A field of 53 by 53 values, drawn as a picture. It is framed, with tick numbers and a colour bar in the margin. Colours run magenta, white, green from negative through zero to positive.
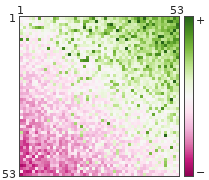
Grain: fine. Ninth with the highest average: top right. Odd rows or columns: none. Mirror symmetry: none. Ninth with the lowest average: bottom left. Stripes: none. Slope: up to the top right.
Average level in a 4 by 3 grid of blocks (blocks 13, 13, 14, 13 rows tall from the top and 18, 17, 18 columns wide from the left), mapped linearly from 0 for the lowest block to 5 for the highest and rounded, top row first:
3 4 5
2 3 4
1 2 3
0 1 2
